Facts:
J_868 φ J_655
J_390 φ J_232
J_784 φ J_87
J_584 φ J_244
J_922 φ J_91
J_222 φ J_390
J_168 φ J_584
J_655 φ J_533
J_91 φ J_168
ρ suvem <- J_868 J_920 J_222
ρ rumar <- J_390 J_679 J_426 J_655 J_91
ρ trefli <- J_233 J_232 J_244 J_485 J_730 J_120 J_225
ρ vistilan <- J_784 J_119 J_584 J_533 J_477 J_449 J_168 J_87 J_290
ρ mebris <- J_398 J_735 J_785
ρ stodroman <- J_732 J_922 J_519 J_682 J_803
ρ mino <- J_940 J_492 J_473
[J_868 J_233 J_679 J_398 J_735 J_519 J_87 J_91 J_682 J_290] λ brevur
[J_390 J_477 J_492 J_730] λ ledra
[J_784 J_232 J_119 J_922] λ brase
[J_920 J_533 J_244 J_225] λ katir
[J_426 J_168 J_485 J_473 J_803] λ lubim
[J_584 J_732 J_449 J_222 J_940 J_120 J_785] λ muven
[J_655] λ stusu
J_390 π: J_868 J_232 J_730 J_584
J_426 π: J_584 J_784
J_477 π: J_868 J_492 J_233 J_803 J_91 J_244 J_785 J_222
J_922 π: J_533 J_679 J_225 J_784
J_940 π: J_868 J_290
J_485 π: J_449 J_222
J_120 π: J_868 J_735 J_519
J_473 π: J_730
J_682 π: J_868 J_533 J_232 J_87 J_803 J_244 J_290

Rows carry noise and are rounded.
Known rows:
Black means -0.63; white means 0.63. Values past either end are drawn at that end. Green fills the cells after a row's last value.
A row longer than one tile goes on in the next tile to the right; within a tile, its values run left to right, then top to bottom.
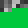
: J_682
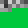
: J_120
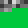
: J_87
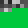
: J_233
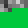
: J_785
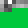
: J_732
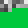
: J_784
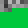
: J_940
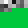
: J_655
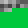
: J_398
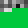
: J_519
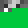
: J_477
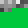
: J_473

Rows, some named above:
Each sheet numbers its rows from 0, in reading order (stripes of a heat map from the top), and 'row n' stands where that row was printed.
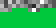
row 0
J_120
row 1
J_492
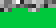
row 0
J_485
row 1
J_730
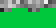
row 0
J_426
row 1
J_473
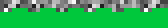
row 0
J_477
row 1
J_232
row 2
J_803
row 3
J_390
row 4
J_584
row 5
J_477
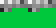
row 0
J_168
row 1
J_168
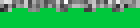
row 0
J_119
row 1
J_679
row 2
J_732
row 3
J_922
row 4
J_232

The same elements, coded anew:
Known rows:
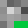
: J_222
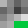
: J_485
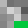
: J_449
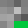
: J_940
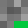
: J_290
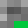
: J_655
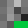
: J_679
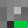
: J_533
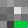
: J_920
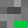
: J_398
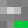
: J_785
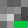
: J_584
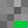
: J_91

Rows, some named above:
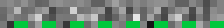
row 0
J_533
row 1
J_584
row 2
J_244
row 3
J_584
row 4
J_803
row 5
J_225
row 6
J_584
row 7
J_477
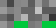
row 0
J_492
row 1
J_784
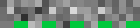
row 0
J_784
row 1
J_473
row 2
J_920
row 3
J_120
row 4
J_119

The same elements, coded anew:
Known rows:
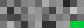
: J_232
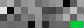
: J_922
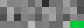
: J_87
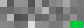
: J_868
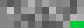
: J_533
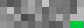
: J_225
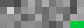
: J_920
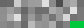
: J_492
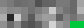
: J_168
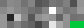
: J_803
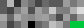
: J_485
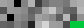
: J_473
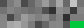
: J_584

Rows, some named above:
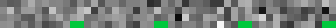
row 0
J_533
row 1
J_119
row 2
J_426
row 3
J_940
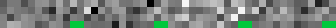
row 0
J_584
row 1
J_922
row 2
J_477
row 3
J_784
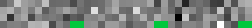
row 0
J_655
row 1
J_244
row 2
J_426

